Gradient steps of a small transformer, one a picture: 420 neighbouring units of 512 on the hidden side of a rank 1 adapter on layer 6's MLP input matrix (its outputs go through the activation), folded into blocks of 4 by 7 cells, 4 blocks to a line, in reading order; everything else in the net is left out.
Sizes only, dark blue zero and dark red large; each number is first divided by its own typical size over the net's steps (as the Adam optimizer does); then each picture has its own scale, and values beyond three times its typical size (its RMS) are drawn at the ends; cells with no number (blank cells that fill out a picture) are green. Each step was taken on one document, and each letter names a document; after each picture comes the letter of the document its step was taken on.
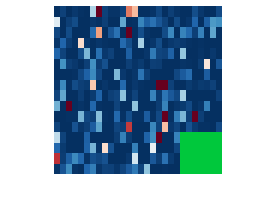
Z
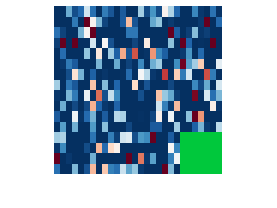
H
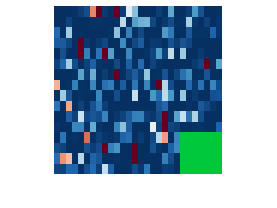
Z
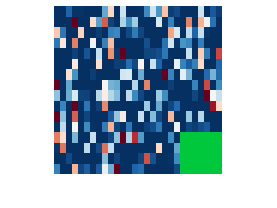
H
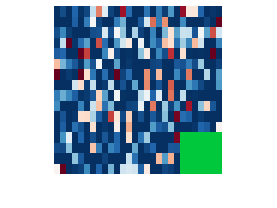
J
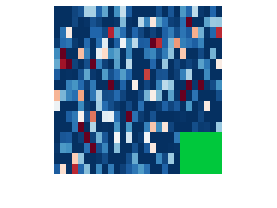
J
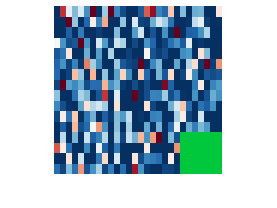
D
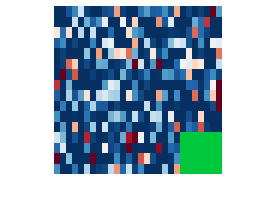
H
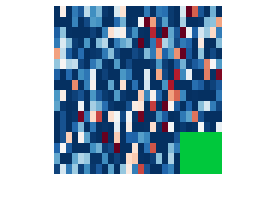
J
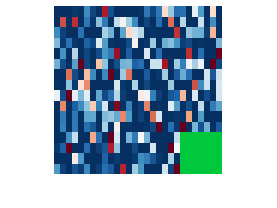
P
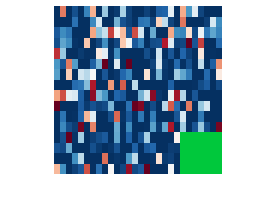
J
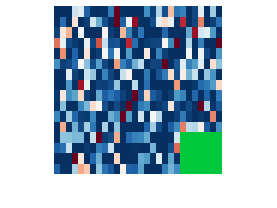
P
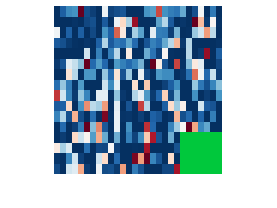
D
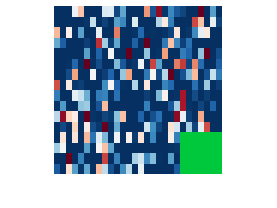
D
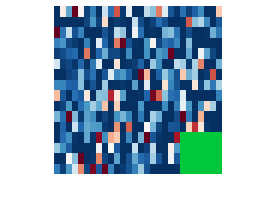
D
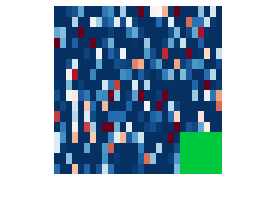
H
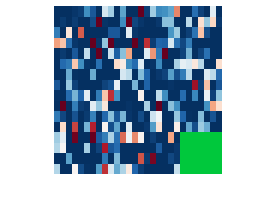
H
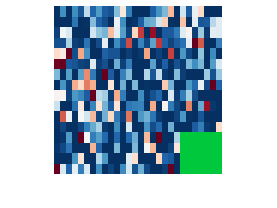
J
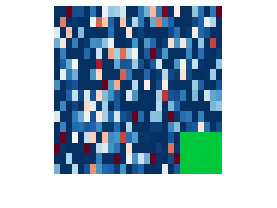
H
